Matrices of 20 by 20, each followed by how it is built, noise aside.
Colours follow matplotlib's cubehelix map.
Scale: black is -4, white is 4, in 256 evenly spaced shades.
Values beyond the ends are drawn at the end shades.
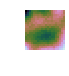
smooth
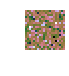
noise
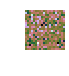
noise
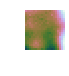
smooth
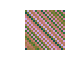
Toeplitz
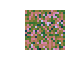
noise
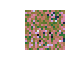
noise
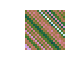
Toeplitz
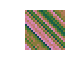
Toeplitz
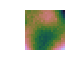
smooth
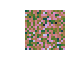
noise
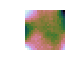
smooth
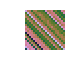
Toeplitz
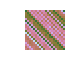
Toeplitz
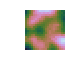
smooth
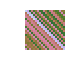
Toeplitz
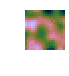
smooth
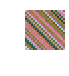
Toeplitz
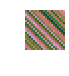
Toeplitz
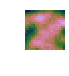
smooth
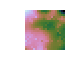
smooth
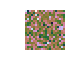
noise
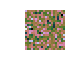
noise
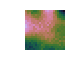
smooth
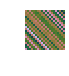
Toeplitz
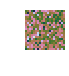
noise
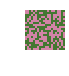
noise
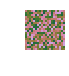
noise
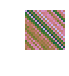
Toeplitz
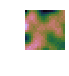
smooth
